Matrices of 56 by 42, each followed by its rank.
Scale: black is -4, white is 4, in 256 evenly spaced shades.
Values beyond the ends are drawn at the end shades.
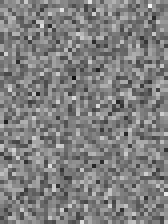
full rank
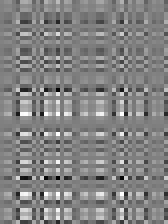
one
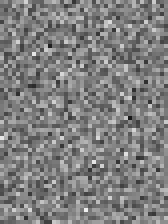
full rank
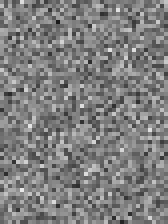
full rank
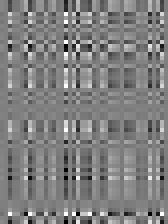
one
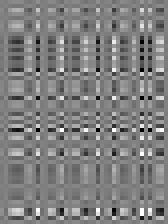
one
